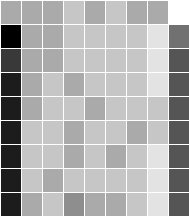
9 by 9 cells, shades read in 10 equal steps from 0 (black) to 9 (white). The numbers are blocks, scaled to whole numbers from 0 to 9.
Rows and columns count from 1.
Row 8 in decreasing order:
8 7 7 7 7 7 6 3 1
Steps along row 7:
up same down up down up up down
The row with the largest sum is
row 1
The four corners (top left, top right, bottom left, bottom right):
6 9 1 3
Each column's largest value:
6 7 7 7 7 7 7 8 9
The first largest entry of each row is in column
9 8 8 8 3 2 8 8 8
